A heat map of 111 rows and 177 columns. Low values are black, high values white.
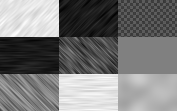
The table splits into 3 rows of 3 panels. Panel 1,1: very high, slanting up to the right, faint in contrast. Panel 1,2: very low, slanting up to the right, faint in contrast. Panel 1,3: low, checkered. Panel 2,1: very low, streaked across, faint in contrast. Panel 2,2: low, slanting down to the right. Panel 2,3: middling, flat. Panel 3,1: middling, slanting down to the right. Panel 3,2: very high, streaked across, faint in contrast. Panel 3,3: high, smooth, faint in contrast.
